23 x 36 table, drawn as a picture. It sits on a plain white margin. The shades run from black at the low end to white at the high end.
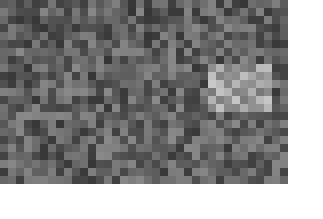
Average level on the scale: 40%. Odd patch: higher, in the middle right. Odd rows or columns: none. Stripes: none. Ninth with the highest average: middle right.
